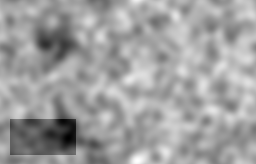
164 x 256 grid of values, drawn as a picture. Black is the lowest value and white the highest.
Ninth with the lowest average: bottom left. Histogram: skewed, a long tail of low values. Dips: two. Odd patch: lower, in the bottom left. Roughest part: bottom left.
